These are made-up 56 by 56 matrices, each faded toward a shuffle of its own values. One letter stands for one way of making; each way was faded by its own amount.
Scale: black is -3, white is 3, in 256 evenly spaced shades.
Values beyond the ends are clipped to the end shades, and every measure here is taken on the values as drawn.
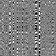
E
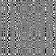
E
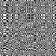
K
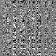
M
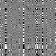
E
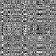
K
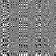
E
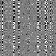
E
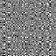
K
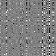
E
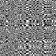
K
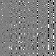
E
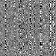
M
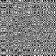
K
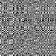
K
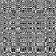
K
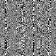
M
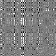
E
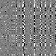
E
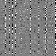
E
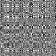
K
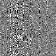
M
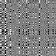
E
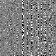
M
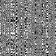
M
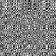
K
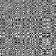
K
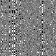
M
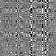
E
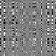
E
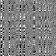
E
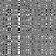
E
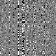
M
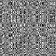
K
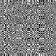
K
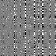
E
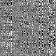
M
